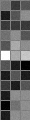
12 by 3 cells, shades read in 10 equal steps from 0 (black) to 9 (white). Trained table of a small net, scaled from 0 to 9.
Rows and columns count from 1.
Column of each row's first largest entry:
1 3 1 2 2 1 1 2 3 2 3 2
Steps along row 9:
down up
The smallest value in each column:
0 1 0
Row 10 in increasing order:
1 5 5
